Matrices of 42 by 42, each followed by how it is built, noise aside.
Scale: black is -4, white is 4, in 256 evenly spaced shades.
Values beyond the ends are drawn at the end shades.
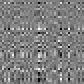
low rank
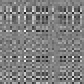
low rank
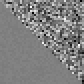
upper triangular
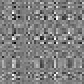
low rank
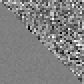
upper triangular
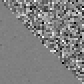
upper triangular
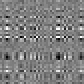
low rank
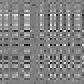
low rank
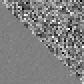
upper triangular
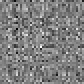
low rank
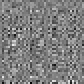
low rank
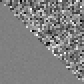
upper triangular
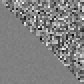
upper triangular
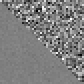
upper triangular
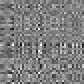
low rank
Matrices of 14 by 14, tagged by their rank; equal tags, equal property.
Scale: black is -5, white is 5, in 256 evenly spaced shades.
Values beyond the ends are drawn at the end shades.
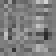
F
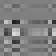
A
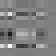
A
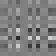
A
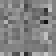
F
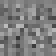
F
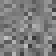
F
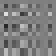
A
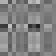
A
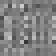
F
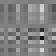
A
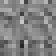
F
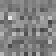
F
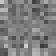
F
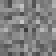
F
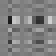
A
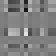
A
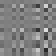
A
